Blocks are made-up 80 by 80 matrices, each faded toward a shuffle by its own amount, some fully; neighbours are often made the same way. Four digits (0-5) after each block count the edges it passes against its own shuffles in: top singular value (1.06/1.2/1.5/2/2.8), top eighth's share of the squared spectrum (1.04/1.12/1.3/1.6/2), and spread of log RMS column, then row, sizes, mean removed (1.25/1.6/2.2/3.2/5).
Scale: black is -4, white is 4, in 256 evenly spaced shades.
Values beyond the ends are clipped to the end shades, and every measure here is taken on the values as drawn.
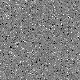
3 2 1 0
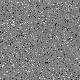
0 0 0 0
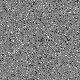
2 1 0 0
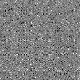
4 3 0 2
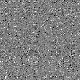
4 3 1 1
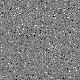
3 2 0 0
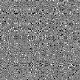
4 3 2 2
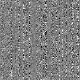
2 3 4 0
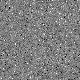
0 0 0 0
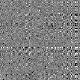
5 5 3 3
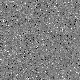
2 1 0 0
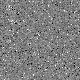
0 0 0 0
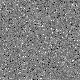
0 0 0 0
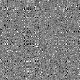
4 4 2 2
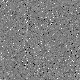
2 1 1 0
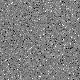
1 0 0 0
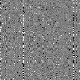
4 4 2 1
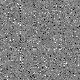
3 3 1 0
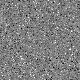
0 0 0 0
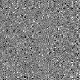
4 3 2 2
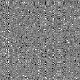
4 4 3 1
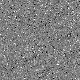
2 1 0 0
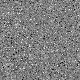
2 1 0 0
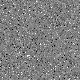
0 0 0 0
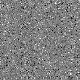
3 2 1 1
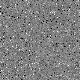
2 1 1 0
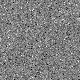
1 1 0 0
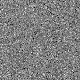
2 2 0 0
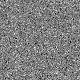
0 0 0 0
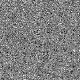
3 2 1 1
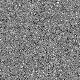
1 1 0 0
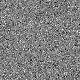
2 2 0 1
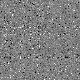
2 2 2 1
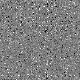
2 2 2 2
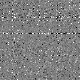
3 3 2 2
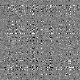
2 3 3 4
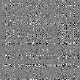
2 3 4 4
